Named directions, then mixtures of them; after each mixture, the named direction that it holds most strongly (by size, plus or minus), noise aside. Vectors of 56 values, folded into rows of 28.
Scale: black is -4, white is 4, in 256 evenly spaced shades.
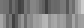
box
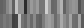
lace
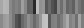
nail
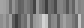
nail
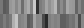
nail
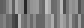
lace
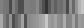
box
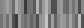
lace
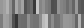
nail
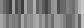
box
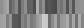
nail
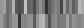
lace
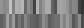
box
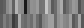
lace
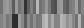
lace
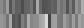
box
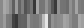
nail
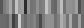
lace
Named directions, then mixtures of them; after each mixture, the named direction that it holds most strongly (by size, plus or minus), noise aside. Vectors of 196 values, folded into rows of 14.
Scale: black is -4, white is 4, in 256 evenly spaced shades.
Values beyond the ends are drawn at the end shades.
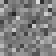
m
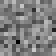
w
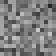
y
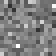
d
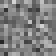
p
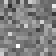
d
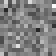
d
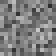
y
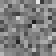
w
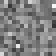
d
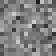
m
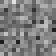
w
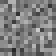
y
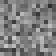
y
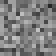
y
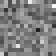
d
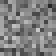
y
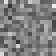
d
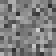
y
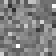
d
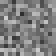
y
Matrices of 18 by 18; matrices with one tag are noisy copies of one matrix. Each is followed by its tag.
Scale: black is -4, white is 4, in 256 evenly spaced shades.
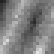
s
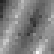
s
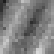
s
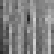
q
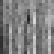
q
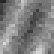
s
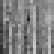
q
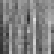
q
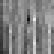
q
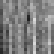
q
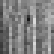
q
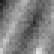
s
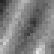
s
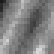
s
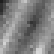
s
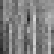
q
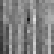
q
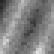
s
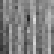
q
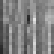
q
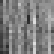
q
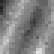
s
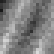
s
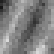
s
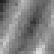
s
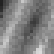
s
